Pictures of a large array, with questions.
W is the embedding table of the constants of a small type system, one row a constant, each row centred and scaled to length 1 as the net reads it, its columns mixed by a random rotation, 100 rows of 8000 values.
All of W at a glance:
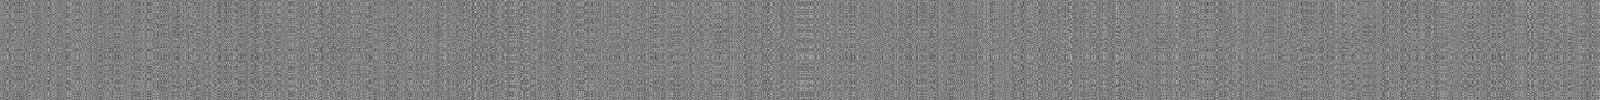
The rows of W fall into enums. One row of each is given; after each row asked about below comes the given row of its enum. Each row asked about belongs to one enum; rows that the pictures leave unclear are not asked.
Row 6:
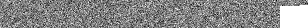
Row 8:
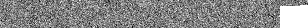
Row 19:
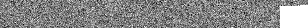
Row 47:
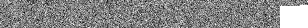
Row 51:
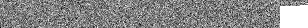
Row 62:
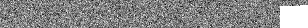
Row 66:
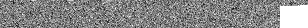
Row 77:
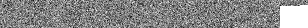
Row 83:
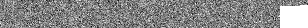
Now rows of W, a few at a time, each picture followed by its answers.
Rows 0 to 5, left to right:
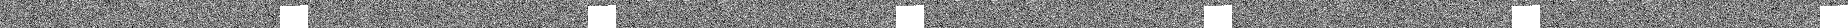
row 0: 8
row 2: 66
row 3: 66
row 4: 19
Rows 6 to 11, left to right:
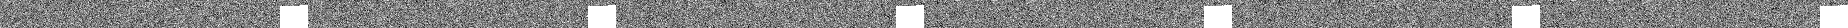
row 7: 83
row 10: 47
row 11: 66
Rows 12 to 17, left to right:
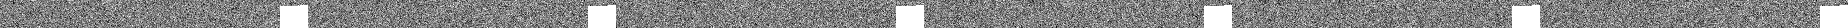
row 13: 6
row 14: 51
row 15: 8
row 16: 47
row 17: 6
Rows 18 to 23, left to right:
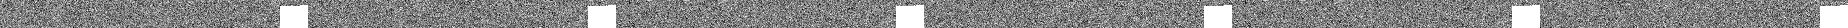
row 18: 77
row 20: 66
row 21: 6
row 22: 66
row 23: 51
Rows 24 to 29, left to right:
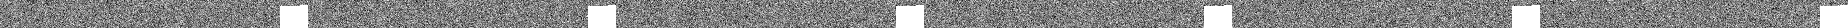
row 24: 47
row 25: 83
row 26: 77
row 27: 77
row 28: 6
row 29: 66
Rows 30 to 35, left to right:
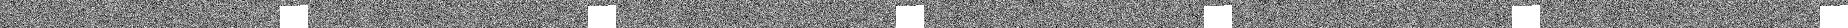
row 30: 19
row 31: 77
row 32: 77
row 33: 8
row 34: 47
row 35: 77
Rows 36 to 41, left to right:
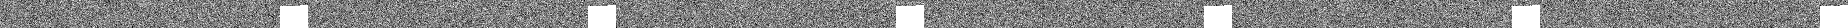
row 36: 8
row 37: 6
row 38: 51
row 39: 62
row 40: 19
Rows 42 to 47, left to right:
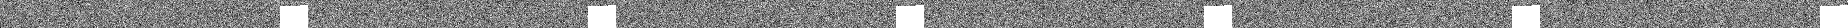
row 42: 51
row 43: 62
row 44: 6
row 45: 62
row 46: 6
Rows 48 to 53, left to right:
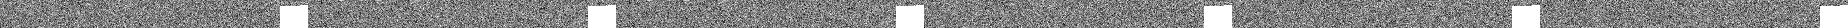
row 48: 51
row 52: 6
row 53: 77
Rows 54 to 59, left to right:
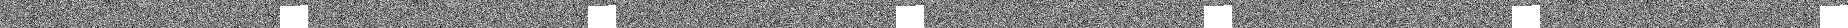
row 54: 8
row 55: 8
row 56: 6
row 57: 6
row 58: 6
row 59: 47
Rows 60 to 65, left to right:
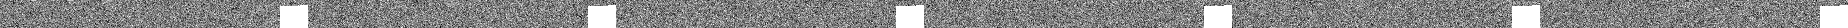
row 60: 66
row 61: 8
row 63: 77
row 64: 51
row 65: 6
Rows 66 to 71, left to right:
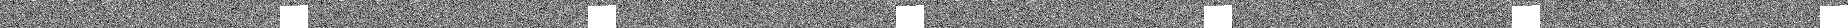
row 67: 66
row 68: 77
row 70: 51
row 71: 83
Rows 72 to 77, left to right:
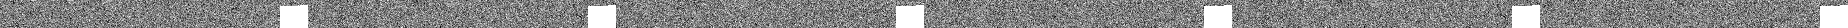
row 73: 8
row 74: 51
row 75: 77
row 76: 8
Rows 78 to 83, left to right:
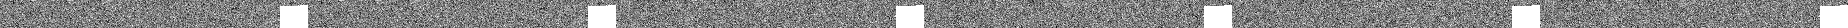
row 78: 66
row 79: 66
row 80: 83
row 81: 8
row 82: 6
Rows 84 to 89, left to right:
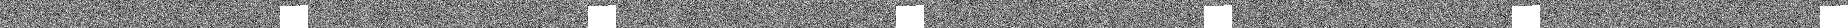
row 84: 62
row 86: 77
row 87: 47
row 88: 8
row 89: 62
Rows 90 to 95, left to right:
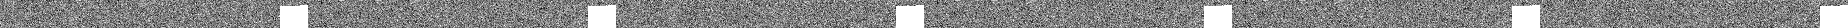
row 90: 83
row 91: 66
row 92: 77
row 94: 66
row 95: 77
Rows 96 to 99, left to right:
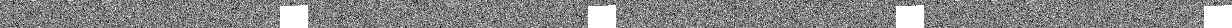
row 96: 66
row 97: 8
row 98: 62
